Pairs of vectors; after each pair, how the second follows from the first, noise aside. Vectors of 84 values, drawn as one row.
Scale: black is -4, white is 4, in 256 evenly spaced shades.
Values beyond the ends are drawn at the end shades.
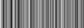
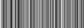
copied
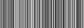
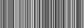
copied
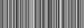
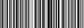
scaled up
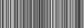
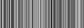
negated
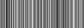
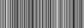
negated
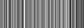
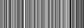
copied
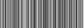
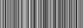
copied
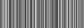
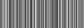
copied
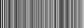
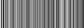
negated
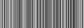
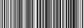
scaled up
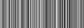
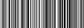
scaled up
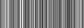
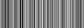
negated
